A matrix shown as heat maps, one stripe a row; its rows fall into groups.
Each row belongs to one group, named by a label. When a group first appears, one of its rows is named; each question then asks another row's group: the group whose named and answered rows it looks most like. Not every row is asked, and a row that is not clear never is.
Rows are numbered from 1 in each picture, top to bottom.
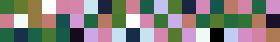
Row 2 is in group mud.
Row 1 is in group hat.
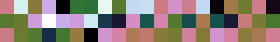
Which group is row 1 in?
mud
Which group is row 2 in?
hat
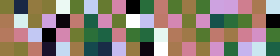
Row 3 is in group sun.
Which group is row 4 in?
sun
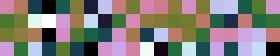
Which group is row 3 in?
sun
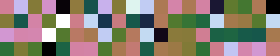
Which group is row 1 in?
mud
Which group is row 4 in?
sun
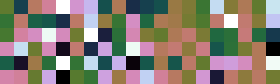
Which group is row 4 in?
mud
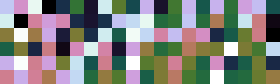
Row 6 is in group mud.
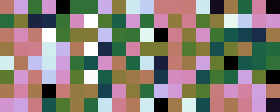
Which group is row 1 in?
mud
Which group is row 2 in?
sun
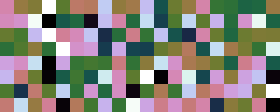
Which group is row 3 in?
hat
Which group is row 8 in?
mud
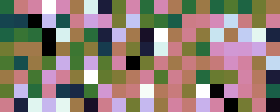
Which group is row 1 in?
hat
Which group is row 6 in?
hat
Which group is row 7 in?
mud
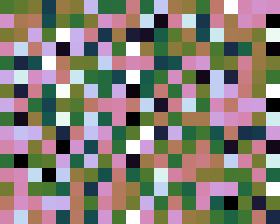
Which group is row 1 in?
sun
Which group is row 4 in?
mud
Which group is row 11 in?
mud
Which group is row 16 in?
mud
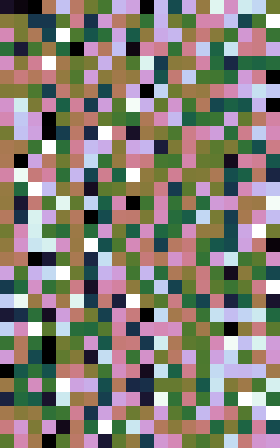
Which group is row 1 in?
sun
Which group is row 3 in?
sun
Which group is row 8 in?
mud
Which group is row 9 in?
sun
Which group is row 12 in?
hat
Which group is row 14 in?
hat
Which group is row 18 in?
hat
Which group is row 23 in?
sun
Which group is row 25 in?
sun
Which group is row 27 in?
sun
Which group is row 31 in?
mud
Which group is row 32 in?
sun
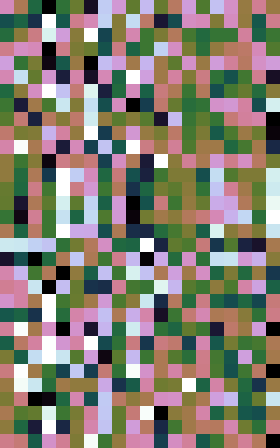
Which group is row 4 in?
sun
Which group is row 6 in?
mud
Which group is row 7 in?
hat
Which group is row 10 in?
hat
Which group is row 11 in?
mud
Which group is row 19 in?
sun
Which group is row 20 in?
mud
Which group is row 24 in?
mud
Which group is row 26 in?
hat
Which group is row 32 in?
hat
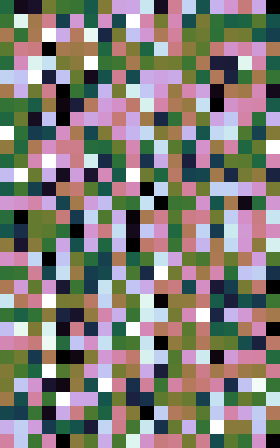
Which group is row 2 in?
mud
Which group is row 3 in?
hat
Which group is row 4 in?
sun
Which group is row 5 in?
hat
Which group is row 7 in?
mud
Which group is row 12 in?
hat
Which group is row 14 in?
sun
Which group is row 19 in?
sun
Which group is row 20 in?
sun
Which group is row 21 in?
mud
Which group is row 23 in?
mud
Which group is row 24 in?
mud
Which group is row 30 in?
sun
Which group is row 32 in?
mud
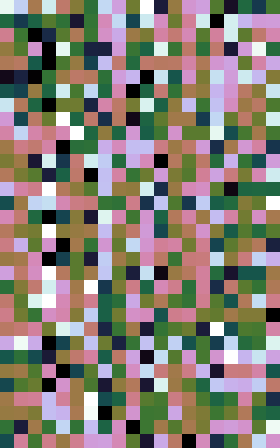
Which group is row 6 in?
sun
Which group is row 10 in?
mud
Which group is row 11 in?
mud
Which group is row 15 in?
hat
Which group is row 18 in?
mud
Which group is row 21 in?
hat
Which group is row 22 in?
hat
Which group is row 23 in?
hat
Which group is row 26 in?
sun
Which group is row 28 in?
sun
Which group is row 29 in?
hat
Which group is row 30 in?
hat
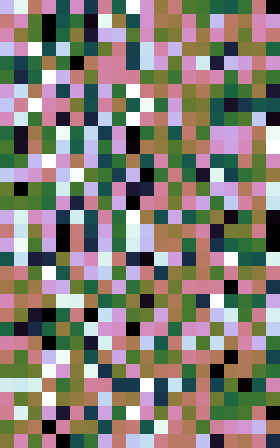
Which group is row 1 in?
mud
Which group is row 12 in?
hat
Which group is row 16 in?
mud
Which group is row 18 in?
mud
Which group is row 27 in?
hat
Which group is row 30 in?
mud
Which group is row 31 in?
sun
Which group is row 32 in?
mud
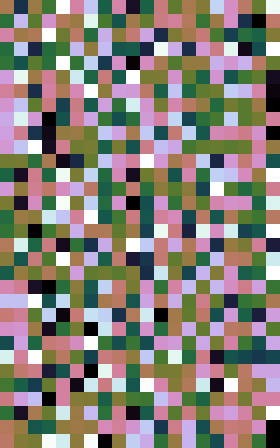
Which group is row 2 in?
hat
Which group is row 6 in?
mud
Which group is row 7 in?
hat
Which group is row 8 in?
mud
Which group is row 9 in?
sun
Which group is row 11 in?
sun
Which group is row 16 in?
hat
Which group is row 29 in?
sun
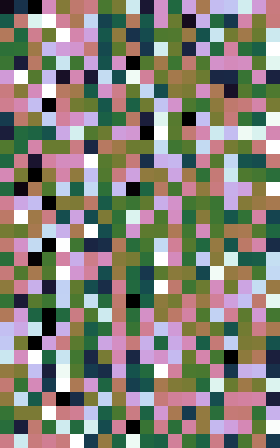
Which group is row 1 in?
sun
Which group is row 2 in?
hat
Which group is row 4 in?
hat
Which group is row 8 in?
sun
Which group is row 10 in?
sun
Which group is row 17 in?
hat
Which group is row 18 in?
sun
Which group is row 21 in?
sun
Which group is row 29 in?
mud
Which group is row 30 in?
hat
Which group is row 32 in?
mud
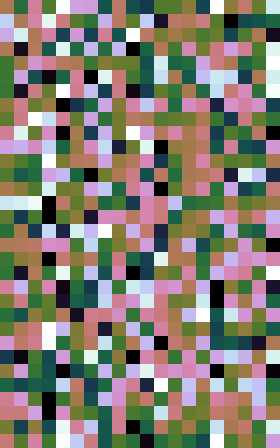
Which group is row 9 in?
hat
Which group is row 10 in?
mud
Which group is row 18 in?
hat
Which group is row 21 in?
mud
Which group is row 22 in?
mud
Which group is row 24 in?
hat
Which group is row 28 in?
sun
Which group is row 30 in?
sun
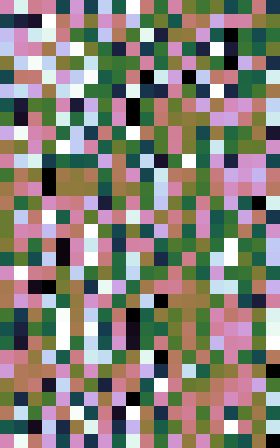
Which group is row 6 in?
hat
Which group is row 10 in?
mud
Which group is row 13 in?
sun
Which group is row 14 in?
sun
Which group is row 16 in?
mud
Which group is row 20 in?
mud
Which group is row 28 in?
sun
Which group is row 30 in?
mud
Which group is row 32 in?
mud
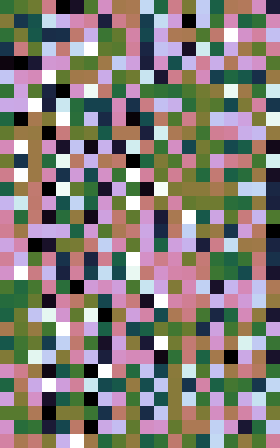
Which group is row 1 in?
mud
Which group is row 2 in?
hat
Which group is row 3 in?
sun
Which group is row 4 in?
hat
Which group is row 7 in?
sun
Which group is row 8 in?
sun
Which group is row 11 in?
mud
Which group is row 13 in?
mud
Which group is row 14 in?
sun
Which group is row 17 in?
hat
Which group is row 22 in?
sun
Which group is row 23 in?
hat
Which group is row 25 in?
sun
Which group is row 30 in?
sun
